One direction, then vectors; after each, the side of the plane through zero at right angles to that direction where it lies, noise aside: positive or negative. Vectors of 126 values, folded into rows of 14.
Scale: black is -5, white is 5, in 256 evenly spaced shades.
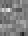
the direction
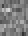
positive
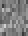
positive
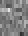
positive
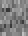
negative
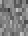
negative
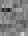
negative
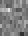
positive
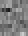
negative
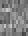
positive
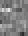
positive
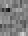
negative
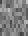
positive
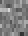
positive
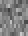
negative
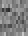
negative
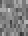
positive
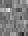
positive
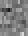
negative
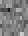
negative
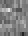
positive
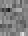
negative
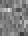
positive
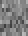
negative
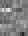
positive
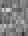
positive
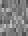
positive
